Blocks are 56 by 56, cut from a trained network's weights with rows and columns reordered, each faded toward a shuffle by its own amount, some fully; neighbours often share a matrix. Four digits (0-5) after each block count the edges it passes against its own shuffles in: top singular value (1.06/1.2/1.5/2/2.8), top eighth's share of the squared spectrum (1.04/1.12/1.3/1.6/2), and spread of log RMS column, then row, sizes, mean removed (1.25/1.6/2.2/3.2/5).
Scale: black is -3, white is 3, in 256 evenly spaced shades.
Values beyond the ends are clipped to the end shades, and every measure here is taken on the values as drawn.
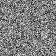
3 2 0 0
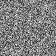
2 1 0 0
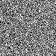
0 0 0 0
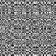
5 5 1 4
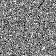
1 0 0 0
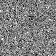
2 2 0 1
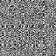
4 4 2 2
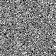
1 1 0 0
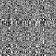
4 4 2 3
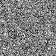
2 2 0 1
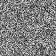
2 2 0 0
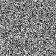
3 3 0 0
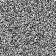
0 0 0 0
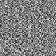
4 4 1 1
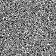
1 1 1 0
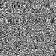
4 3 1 2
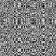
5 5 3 3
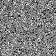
0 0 0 0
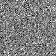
3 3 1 1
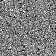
0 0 0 0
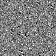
2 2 0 0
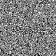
3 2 0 1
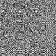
4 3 0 2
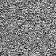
3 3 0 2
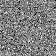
1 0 0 0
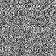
4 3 0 2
